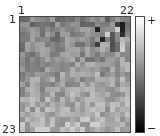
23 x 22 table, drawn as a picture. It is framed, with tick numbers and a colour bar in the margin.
The top right is the roughest part. An odd patch, rougher than its surroundings, sits in the top right. Values rise toward the bottom. Overall the values sit about 60% of the way up the scale.
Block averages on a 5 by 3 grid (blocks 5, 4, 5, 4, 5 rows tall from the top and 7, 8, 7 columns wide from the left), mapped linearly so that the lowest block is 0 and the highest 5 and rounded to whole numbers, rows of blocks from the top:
110 | 222 | 233 | 444 | 555
